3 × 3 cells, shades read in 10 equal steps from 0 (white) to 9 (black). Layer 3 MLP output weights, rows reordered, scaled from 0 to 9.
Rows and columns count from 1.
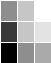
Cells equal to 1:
1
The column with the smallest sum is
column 3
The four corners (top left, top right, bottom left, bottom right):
4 0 9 3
